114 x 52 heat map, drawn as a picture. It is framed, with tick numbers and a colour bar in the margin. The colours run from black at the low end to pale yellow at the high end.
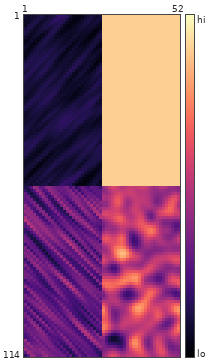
The table splits into 2 rows of 2 panels. Panel 1,1: very low, slanting up to the right, faint in contrast. Panel 1,2: very high, flat. Panel 2,1: low, slanting down to the right. Panel 2,2: middling, blotchy, strong in contrast.
